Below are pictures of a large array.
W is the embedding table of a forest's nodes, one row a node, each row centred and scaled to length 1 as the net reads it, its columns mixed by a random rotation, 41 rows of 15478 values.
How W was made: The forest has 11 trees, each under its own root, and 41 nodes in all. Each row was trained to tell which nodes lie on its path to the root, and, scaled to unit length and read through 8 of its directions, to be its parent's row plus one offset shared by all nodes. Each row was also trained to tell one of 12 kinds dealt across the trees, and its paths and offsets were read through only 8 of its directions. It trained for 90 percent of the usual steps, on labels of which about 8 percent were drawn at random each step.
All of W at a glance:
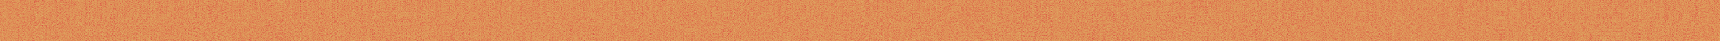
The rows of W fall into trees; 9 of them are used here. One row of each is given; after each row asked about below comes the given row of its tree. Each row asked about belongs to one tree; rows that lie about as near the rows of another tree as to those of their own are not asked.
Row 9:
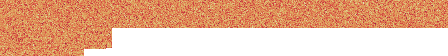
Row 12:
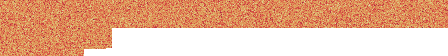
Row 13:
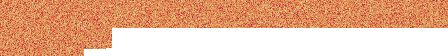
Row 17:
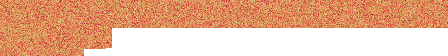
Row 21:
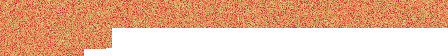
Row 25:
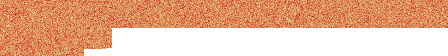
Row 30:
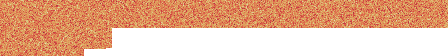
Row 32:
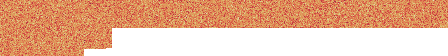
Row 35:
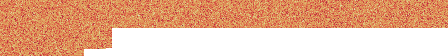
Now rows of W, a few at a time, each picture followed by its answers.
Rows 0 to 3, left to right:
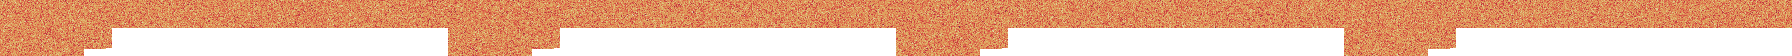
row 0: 25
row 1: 13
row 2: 17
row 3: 32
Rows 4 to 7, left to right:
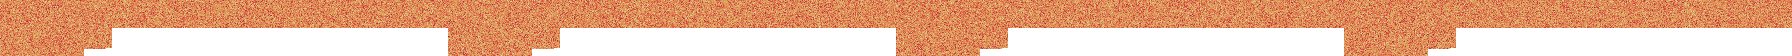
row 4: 17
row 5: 32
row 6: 13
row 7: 9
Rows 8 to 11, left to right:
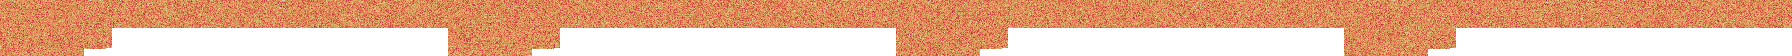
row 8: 17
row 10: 13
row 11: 21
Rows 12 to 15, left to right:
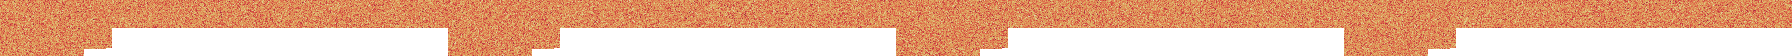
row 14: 35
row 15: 12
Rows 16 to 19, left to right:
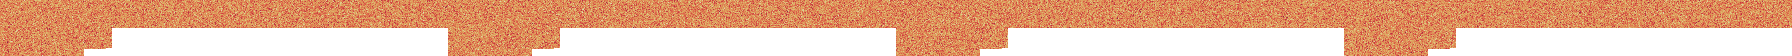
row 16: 35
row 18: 35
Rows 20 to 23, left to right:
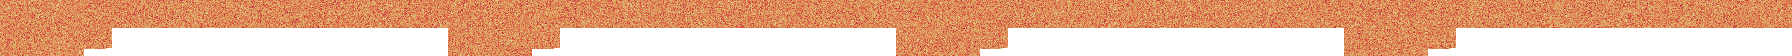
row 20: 32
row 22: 25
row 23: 13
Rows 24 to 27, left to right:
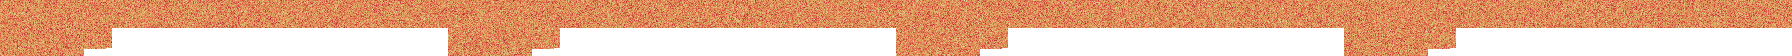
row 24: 12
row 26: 21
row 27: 35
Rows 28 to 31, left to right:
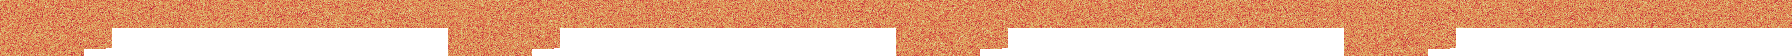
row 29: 30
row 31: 17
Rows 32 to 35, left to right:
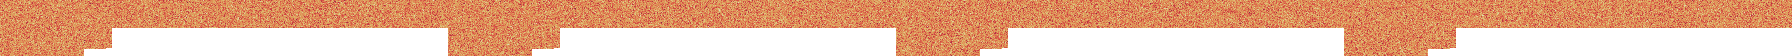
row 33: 30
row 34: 30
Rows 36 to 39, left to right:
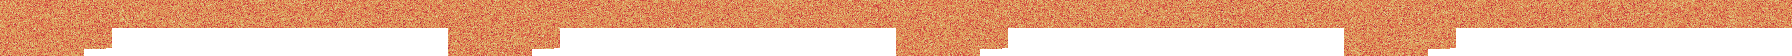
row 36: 12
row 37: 30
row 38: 32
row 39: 30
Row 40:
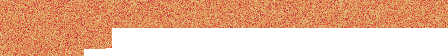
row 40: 9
